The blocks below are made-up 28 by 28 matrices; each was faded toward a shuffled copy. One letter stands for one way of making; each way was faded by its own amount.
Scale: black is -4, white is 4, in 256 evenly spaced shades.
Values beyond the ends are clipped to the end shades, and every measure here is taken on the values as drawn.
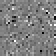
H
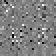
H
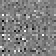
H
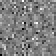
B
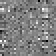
H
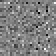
B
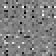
H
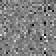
B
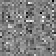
H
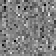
B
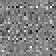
H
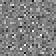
B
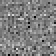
B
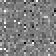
H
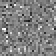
B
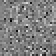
B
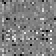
H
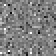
B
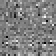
H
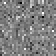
B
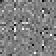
H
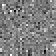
B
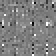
H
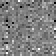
B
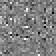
H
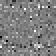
H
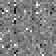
B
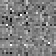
H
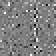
H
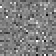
B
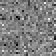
B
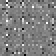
H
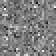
B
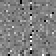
H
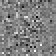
B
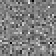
H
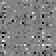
H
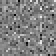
B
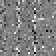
H
